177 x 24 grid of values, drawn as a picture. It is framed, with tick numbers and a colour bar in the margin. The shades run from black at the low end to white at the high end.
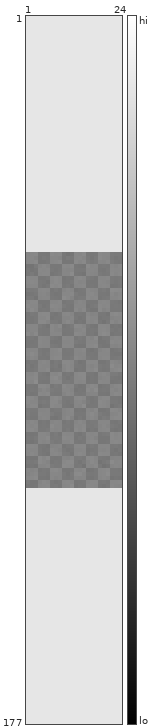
It is made of 3 by 1 panels. Panel 1,1: very high, flat. Panel 2,1: middling, checkered, faint in contrast. Panel 3,1: very high, flat.
